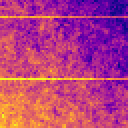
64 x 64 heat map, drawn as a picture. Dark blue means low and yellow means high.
Values rise toward the bottom left. The ninth with the highest average is the bottom left. The halves do not mirror each other. Rows 9 and 40 stand out from the rest. The ninth with the lowest average is the top right.
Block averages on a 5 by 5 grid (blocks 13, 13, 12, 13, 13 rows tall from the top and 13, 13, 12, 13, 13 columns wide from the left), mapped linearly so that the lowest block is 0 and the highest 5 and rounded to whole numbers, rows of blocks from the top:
3 2 2 1 0
3 2 2 1 1
3 3 3 2 1
4 4 3 3 2
5 4 4 3 2
